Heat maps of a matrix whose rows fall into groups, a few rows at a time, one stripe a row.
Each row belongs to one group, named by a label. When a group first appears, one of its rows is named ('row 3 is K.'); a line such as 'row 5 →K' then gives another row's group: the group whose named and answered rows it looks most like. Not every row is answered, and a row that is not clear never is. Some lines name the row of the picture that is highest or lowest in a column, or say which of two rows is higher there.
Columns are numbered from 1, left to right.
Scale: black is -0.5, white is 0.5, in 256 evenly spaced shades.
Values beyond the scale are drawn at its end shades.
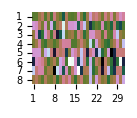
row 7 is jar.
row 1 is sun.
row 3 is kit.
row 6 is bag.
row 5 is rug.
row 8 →kit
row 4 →kit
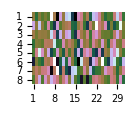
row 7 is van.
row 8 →bag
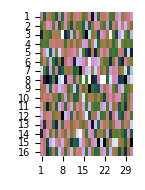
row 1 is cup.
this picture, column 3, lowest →8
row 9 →bag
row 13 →cup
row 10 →van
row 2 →sun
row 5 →bag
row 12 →jar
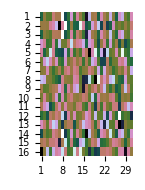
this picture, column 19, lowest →8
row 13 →rug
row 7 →kit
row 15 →van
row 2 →van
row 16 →bag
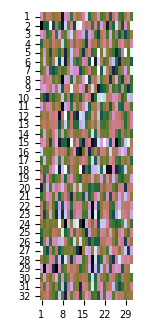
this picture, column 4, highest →2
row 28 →cup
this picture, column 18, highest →6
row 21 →sun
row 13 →van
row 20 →bag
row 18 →van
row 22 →cup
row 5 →kit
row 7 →kit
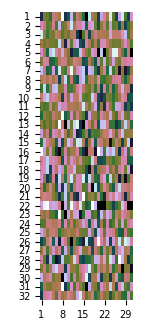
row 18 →bag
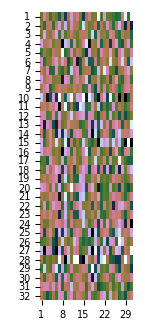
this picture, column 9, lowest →28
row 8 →jar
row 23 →van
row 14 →cup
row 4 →jar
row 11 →van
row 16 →jar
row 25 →cup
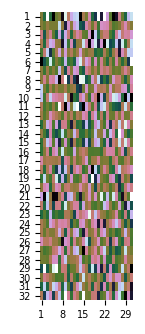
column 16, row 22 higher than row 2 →No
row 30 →van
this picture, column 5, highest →29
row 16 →bag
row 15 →sun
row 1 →kit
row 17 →jar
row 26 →jar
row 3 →cup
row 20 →rug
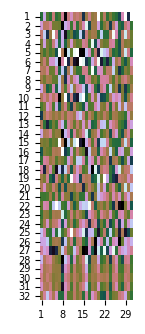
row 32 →sun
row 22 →rug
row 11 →sun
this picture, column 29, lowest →25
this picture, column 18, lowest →18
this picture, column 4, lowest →27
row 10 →van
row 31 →jar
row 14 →jar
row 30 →jar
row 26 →rug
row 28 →jar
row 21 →sun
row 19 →kit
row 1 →kit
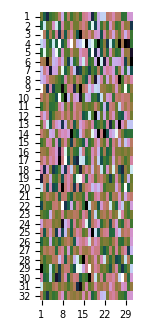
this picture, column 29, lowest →4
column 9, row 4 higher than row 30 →No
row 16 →van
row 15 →sun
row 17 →van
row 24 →jar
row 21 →sun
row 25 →cup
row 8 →rug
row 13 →rug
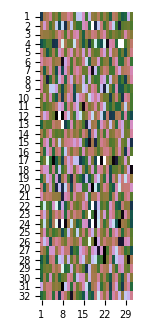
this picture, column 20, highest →17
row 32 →sun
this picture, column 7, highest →12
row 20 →cup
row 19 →sun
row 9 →rug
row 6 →jar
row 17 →kit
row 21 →jar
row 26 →rug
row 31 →jar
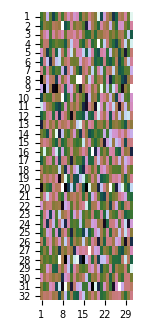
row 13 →bag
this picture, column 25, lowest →31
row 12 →sun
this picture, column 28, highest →20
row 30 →jar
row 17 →sun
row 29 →kit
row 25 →sun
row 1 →kit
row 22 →jar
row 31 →cup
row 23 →bag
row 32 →van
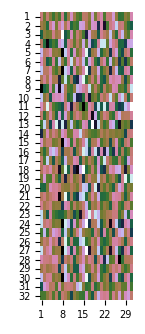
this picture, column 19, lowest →13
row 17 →kit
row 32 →sun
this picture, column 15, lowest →11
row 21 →van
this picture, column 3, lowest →4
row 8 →van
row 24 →jar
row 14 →bag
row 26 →van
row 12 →cup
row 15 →jar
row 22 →jar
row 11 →kit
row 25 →cup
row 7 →jar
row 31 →bag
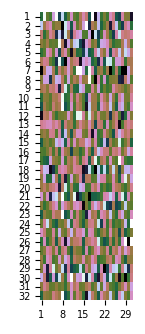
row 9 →van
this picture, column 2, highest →1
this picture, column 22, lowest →29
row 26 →kit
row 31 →kit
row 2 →jar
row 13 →rug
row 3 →cup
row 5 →sun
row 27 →sun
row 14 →cup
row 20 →van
